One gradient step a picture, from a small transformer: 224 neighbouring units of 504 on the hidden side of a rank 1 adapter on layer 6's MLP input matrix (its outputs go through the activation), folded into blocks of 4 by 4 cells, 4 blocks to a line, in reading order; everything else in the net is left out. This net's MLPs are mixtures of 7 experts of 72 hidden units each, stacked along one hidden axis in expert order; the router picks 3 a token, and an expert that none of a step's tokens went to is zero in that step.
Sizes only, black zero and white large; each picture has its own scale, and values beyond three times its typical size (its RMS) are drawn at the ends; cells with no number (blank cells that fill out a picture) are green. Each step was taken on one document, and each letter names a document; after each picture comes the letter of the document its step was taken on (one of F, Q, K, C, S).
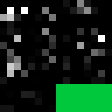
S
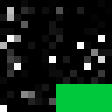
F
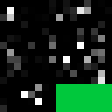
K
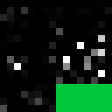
F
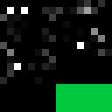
S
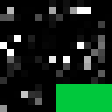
K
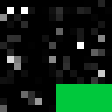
F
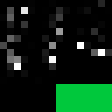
F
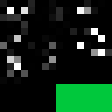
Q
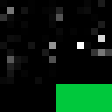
F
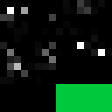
S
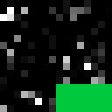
K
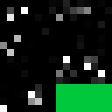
K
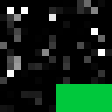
S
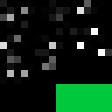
Q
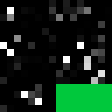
K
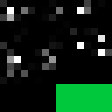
Q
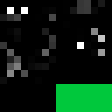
S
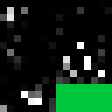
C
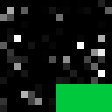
C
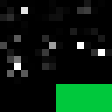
Q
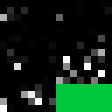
C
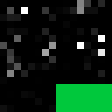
S
